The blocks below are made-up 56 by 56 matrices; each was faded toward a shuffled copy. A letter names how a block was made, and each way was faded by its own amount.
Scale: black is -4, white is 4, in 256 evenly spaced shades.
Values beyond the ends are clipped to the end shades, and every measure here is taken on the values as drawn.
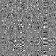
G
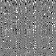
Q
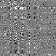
Q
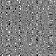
Q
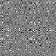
G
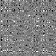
G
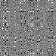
Q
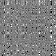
Q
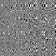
Q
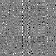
Q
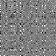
Q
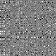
G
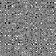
G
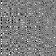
Q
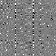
Q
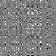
Q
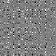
Q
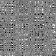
Q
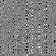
Q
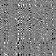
Q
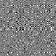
G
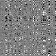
Q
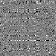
G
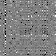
Q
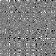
G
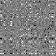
G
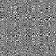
G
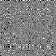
G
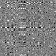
G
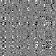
Q
